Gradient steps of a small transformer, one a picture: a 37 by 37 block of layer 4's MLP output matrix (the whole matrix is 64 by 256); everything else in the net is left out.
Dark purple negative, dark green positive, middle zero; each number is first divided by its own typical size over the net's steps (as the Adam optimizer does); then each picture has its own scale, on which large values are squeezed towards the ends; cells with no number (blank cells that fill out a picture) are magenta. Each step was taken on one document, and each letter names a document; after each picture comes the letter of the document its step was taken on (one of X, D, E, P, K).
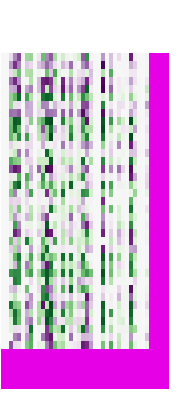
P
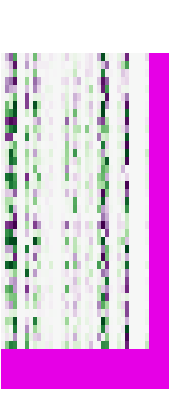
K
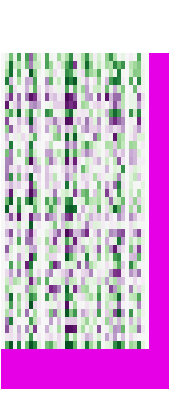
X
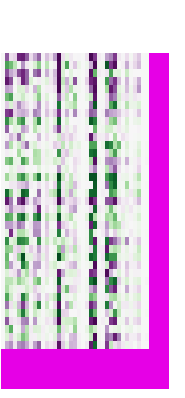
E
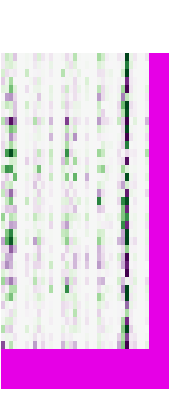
K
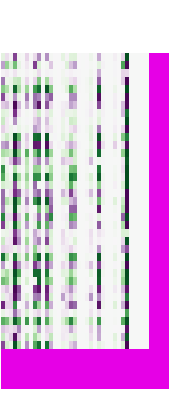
E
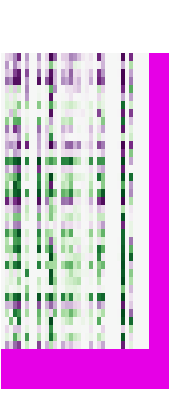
E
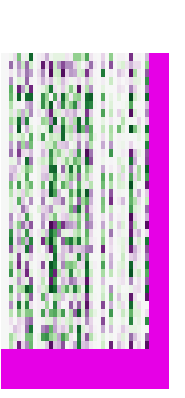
P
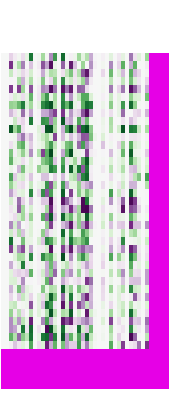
P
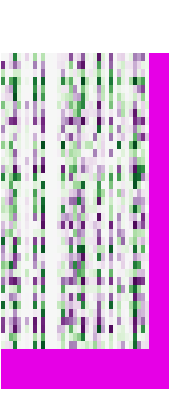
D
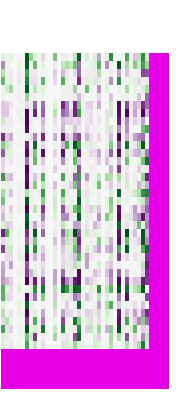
D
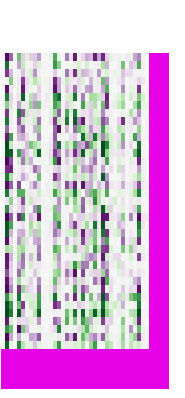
X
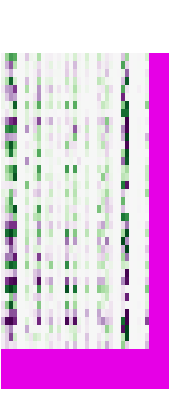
K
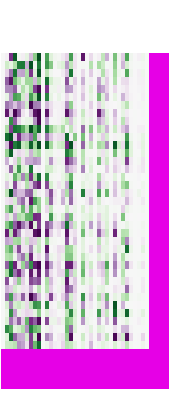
E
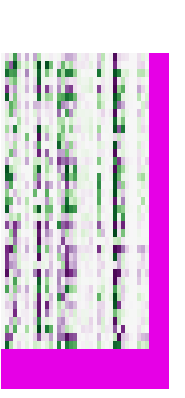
E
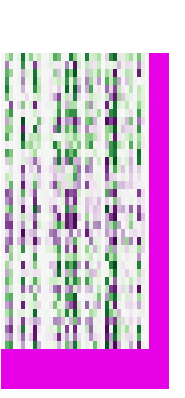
X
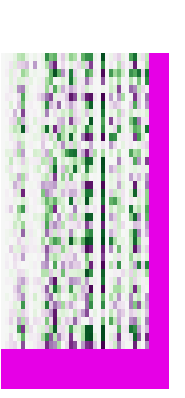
P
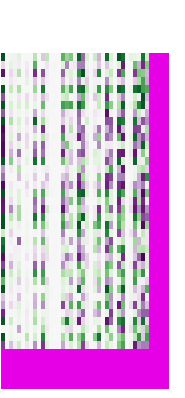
D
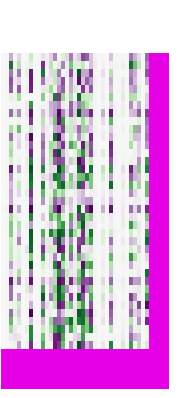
P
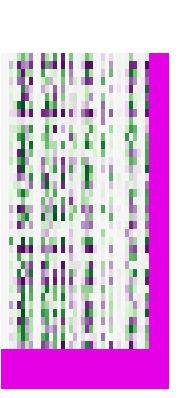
P
